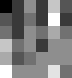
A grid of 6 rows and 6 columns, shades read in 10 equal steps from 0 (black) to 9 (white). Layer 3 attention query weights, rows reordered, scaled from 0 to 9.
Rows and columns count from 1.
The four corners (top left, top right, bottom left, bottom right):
0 3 9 4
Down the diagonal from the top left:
0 2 5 2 5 4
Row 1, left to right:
0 2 5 2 7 3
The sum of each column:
29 18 28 20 40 23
